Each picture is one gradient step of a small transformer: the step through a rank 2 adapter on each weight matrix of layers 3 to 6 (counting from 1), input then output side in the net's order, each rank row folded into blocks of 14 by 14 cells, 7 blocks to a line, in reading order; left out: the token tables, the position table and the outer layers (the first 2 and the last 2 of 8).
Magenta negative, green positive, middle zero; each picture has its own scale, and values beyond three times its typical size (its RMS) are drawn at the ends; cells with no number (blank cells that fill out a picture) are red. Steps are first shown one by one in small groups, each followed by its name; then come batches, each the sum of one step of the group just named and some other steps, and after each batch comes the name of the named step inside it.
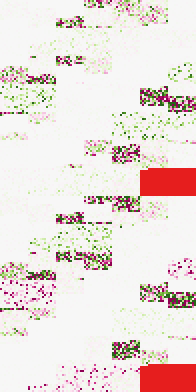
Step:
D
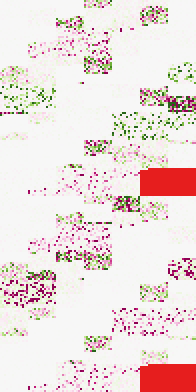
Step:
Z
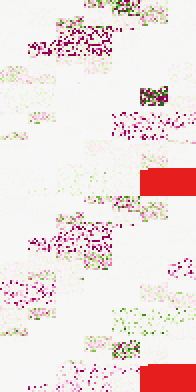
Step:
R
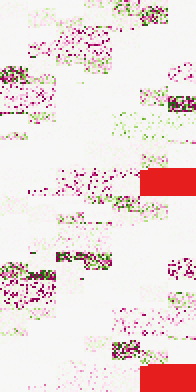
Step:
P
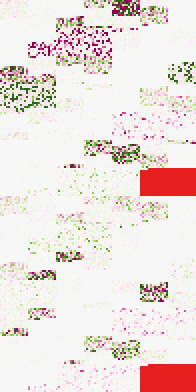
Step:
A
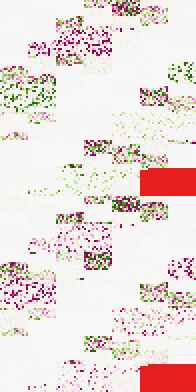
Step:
Z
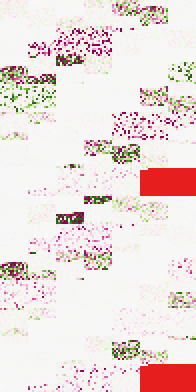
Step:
R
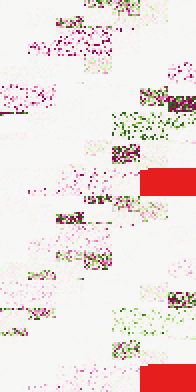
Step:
D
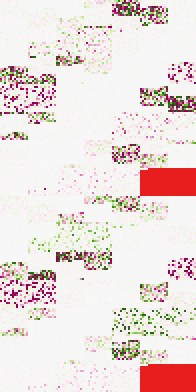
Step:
P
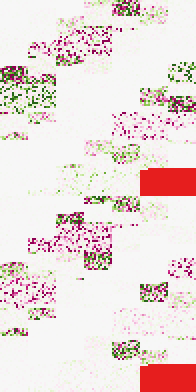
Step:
R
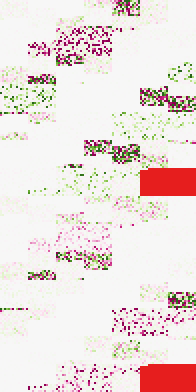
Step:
D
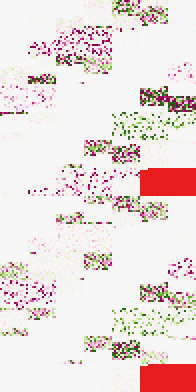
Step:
R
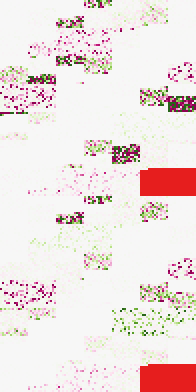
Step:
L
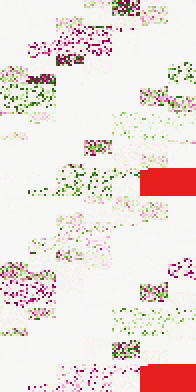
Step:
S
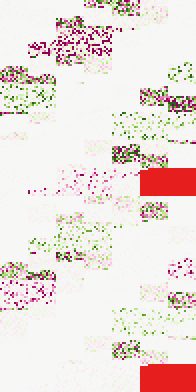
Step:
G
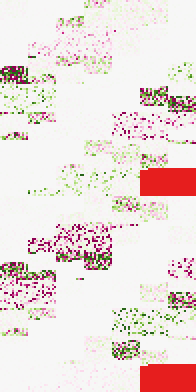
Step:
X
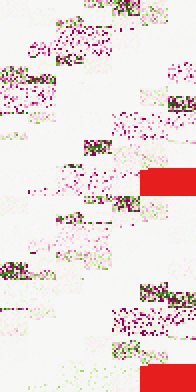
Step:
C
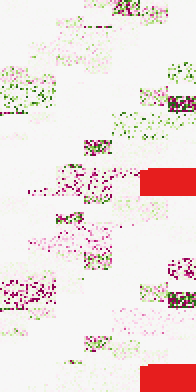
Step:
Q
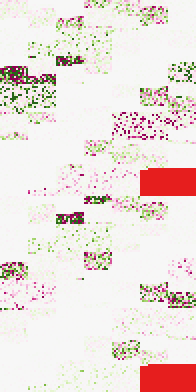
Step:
C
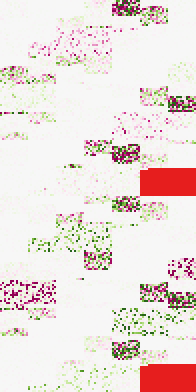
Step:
Q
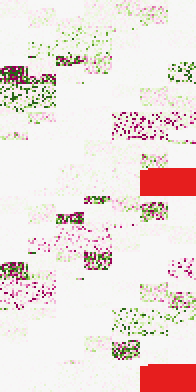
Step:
X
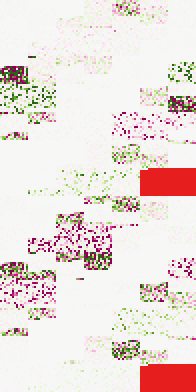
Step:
X
